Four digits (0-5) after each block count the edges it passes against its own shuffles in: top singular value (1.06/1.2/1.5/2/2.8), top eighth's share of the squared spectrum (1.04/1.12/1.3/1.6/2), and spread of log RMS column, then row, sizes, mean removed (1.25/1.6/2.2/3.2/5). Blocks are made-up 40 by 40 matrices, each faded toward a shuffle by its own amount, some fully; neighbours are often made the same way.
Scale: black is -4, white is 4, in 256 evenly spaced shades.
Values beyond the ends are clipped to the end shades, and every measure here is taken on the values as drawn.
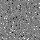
1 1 0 0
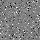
0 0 0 0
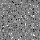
3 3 1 0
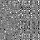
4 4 2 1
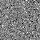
0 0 0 0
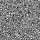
0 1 0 0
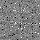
2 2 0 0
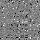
3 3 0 1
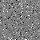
0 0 0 0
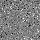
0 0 0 0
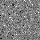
0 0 0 1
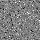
0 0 0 0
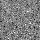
1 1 0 0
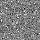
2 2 0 0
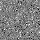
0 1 0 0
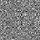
3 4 2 2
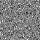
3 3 1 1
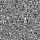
2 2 1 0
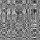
4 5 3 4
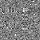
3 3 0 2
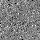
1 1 0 0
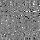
3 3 0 2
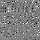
3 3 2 2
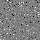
1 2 0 0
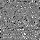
2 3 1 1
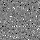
2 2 0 1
